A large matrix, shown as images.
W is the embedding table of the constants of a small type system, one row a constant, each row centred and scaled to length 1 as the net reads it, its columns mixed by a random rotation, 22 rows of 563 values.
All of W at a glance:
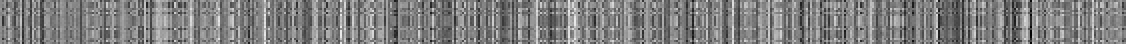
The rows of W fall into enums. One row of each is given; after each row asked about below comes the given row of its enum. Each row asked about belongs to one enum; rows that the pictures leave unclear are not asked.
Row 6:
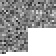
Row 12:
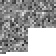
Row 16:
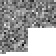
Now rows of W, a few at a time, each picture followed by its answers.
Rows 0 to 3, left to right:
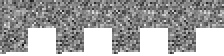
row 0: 16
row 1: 6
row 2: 6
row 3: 6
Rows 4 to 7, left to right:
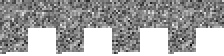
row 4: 12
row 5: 16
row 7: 16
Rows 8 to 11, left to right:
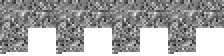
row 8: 12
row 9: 12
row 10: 12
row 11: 12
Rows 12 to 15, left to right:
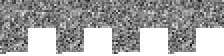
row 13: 16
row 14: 6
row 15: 16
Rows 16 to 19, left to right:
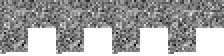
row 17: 16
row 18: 16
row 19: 12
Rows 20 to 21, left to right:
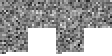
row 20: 6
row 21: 16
